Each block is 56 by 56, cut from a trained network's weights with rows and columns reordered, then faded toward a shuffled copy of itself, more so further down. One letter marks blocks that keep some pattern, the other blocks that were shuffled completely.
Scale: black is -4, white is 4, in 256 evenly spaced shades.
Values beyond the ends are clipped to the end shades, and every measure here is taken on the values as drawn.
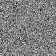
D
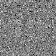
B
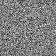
D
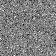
D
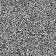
D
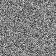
D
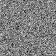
D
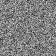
D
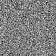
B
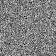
D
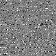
B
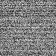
B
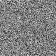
D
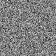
D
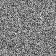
D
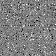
B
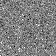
D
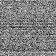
B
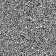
D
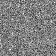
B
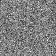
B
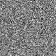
B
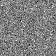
D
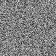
D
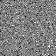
B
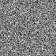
B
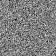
D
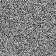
D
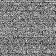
B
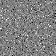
B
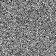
D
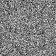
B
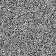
D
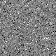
D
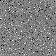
D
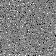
D
